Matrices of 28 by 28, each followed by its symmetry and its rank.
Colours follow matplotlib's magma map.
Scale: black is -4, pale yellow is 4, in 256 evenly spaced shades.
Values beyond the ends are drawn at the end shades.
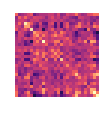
symmetric, rank five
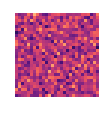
antisymmetric, full rank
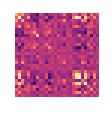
symmetric, rank three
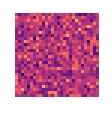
antisymmetric, full rank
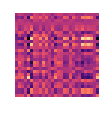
neither, rank two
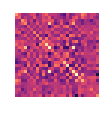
symmetric, rank five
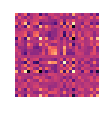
symmetric, rank three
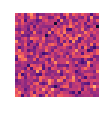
neither, full rank
